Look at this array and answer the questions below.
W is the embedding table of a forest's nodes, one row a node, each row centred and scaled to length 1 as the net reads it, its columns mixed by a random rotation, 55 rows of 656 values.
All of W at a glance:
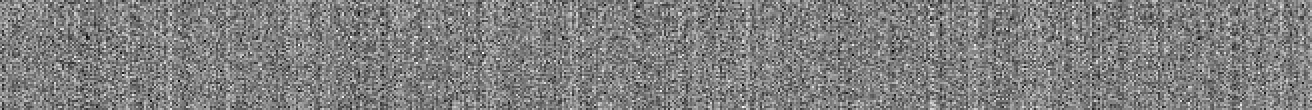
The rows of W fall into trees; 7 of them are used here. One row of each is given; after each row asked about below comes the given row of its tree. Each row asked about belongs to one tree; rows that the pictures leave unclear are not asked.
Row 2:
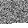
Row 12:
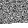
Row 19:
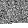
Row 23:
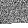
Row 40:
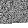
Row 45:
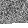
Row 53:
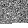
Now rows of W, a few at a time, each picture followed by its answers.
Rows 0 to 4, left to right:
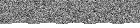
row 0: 23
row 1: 19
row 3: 2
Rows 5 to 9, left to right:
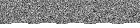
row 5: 23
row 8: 2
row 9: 2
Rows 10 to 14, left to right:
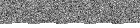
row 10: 45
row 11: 2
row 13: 45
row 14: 23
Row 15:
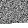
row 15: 40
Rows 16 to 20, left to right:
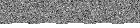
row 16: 12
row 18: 19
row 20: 53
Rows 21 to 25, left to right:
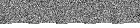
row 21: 23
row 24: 12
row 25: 23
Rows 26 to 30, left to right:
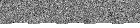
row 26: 40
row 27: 45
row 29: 23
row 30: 2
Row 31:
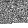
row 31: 19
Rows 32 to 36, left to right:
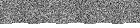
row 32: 53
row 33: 12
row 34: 53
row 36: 23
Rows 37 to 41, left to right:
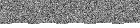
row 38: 23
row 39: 12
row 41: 2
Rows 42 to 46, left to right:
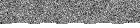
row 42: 12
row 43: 45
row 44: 12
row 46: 2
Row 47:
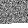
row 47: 23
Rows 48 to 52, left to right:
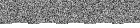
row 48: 12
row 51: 12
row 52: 12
